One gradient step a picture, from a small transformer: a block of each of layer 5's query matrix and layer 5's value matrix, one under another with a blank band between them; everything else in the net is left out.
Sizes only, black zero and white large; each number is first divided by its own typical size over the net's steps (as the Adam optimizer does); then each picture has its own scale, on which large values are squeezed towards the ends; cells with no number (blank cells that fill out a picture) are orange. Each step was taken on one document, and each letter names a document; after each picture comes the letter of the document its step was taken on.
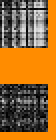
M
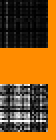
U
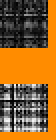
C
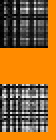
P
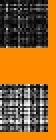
U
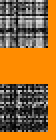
M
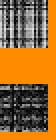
C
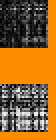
M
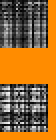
C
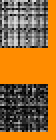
M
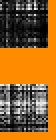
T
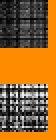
P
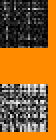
M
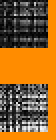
P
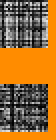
C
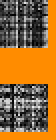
C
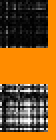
U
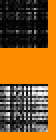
T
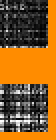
U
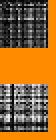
C
